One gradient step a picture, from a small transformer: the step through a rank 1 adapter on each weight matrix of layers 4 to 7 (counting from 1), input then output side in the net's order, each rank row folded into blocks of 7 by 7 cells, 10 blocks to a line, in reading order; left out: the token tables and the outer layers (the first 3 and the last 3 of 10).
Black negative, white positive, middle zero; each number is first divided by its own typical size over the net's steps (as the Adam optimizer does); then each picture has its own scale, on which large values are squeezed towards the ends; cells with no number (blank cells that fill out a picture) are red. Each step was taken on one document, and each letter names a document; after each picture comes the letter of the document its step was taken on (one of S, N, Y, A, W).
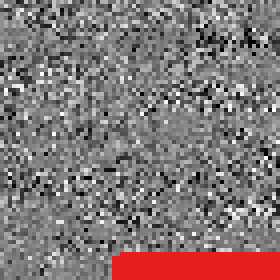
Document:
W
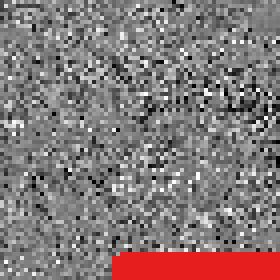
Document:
W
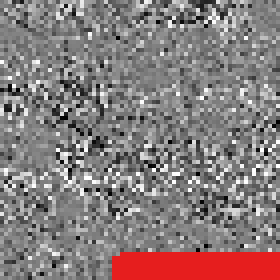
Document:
W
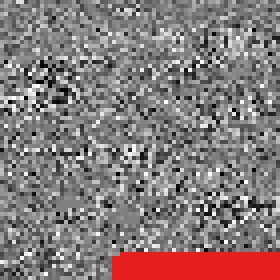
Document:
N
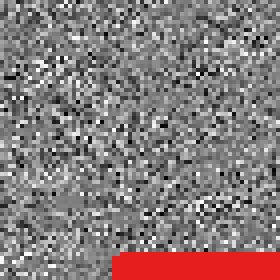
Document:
N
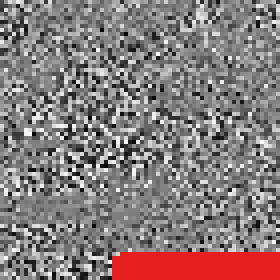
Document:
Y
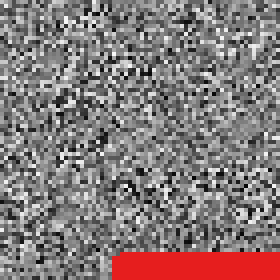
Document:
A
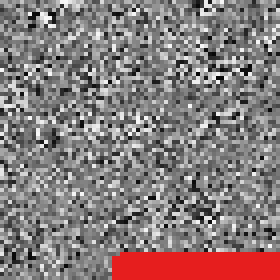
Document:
N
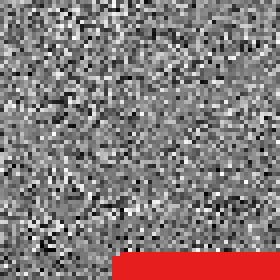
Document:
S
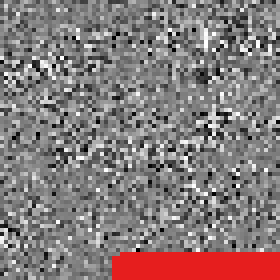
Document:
S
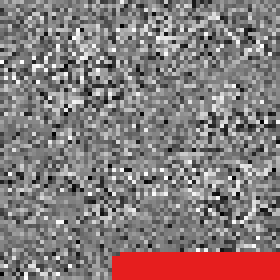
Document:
S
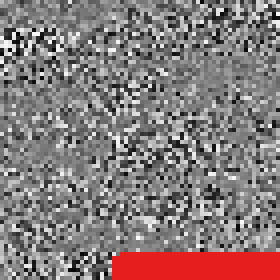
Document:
Y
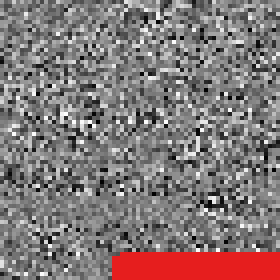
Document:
S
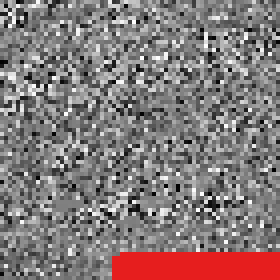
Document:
S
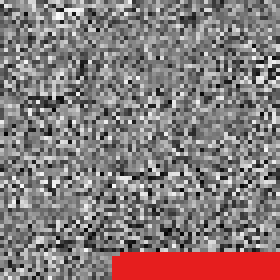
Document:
A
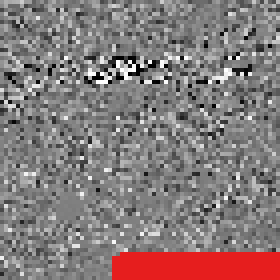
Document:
N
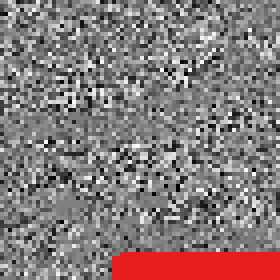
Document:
S
